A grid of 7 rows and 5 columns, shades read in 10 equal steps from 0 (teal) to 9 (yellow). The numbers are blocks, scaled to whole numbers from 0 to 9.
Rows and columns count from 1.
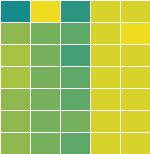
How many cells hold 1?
1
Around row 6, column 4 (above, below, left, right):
8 8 4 8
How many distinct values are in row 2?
5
